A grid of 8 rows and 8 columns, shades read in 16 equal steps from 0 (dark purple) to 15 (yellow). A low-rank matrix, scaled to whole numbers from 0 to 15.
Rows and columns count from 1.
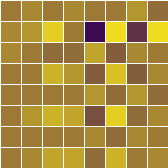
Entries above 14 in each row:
0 2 0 0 0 0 0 0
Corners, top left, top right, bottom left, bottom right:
8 7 8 9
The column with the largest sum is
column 6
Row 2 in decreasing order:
15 15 14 10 9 8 3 0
